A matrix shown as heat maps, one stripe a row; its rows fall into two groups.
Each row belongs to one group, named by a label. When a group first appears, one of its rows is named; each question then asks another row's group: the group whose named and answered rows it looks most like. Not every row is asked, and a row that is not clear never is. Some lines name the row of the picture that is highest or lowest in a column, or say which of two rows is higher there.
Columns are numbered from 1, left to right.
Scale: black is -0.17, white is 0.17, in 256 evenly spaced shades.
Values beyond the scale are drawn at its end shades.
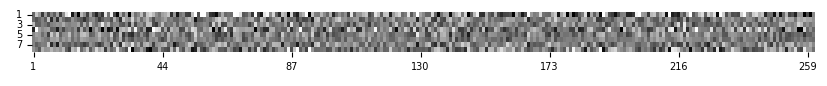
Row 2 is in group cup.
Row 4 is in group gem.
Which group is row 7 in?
cup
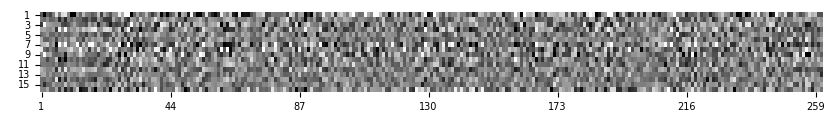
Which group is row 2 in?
cup
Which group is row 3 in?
gem
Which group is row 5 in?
cup
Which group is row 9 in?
gem
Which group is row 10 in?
cup
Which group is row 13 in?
gem
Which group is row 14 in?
cup
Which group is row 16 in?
cup
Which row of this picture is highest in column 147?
1
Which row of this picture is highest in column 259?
1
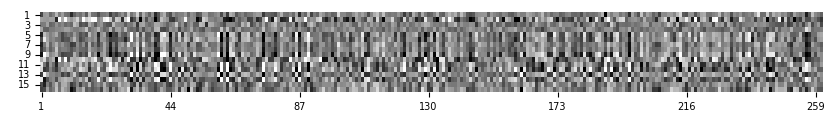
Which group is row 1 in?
gem
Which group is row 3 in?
cup
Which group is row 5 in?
gem
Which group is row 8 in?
gem
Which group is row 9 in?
gem
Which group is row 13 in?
gem
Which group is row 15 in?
gem
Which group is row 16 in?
gem
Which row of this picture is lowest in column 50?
16
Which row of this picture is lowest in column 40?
9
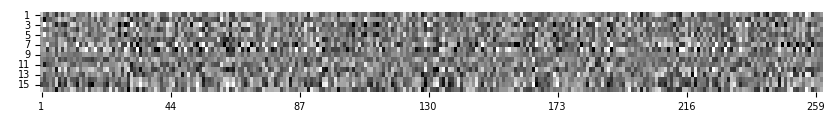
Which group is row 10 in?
cup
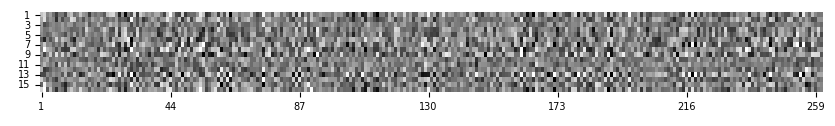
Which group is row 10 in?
cup
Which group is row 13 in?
gem
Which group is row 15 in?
gem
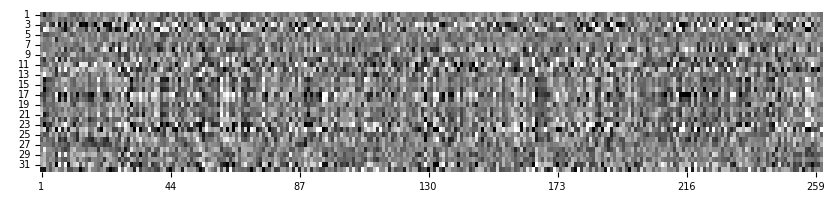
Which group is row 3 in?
cup
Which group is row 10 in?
cup
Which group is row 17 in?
cup
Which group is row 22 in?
cup
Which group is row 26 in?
cup
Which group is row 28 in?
gem
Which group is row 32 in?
gem
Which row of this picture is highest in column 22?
8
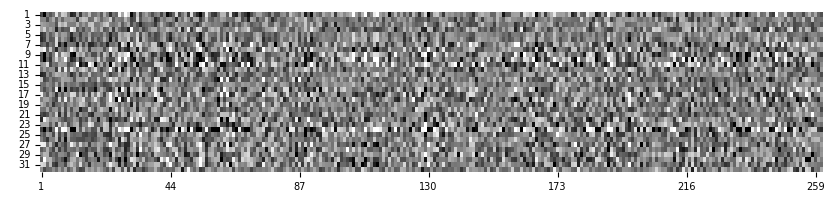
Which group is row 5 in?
gem
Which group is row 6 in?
gem
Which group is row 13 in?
gem
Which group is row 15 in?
cup
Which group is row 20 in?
cup
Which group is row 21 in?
cup
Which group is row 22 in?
gem
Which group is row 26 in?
cup
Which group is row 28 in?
cup
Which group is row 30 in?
gem
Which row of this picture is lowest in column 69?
24
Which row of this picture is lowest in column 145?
24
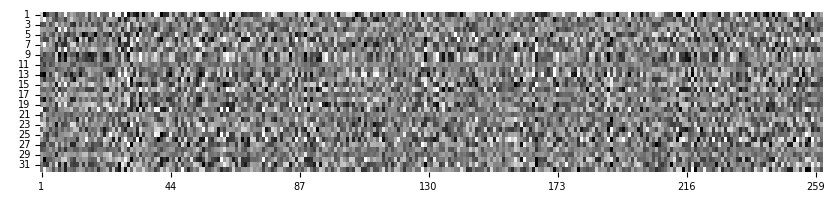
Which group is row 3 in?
gem
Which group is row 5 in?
cup
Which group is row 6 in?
cup
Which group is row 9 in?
cup
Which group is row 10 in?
cup
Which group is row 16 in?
cup
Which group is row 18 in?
gem
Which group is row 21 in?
gem
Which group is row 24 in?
cup
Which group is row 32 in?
gem
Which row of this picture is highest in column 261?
5
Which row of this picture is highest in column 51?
30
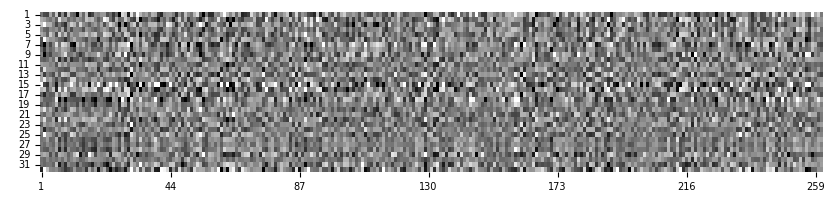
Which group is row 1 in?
cup
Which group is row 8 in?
gem
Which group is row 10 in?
cup
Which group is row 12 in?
gem
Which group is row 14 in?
gem
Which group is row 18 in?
cup
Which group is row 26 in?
cup
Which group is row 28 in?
cup
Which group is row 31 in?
cup
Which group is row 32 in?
gem
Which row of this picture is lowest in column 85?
32
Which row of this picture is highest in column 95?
7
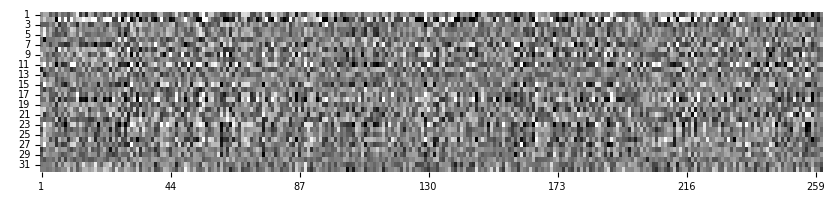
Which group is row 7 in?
cup
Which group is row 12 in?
gem
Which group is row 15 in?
gem
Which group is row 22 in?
cup
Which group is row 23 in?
gem
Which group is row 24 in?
gem
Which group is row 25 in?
gem
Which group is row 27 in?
gem
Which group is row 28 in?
gem
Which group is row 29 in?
gem
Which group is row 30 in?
cup
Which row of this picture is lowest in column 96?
2
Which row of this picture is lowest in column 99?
2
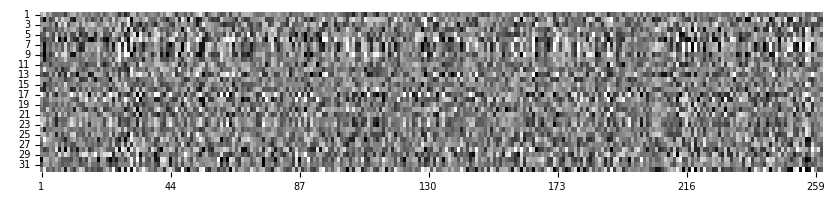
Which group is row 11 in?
cup
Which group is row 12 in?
gem
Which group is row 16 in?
gem
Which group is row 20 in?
cup
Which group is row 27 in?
gem
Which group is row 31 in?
gem
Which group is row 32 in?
gem
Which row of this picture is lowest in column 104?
26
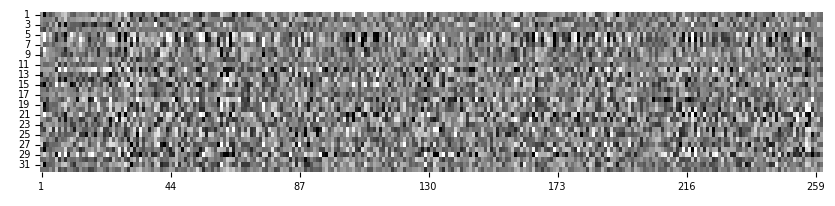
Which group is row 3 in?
cup
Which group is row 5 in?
gem
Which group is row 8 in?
gem
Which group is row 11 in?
cup
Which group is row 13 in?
gem
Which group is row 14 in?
cup
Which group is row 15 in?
gem
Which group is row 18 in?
cup
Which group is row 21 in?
gem
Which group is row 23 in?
gem
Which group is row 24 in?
cup
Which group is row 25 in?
cup
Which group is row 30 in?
cup
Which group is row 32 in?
cup
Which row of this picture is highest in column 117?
5
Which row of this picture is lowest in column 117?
15
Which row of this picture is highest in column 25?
6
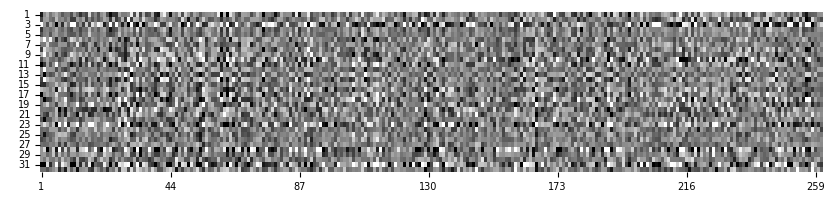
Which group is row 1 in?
gem
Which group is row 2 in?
gem
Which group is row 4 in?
gem
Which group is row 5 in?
gem
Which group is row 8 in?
gem
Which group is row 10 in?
cup
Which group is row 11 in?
gem
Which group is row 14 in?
gem
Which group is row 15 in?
gem
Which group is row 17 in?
gem
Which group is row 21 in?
cup
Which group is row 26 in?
gem
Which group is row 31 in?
gem
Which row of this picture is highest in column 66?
3
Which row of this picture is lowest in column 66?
31
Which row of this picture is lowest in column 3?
28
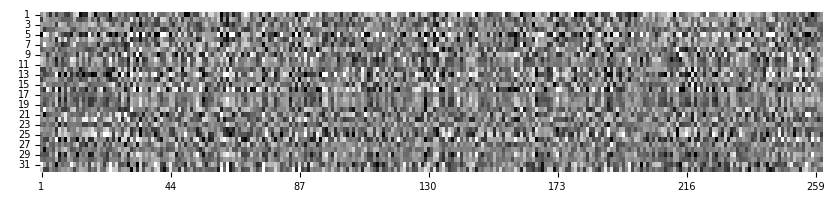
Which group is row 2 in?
gem
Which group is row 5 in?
gem
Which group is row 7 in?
gem
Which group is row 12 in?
gem
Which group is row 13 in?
cup
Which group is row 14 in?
gem
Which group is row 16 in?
cup
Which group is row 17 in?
cup
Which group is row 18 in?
cup
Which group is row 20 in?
gem
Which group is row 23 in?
cup
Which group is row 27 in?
cup
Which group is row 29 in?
cup
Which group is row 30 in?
cup
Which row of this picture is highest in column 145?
1
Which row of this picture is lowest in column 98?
5
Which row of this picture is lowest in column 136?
1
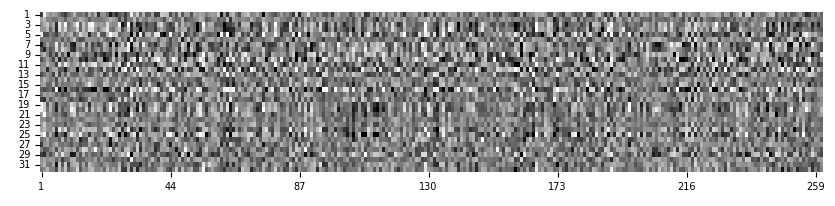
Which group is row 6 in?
gem
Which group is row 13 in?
cup
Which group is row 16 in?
cup
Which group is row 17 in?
gem
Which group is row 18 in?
gem
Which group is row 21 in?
gem
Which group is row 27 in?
gem
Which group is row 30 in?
gem
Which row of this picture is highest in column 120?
12
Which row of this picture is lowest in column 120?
10
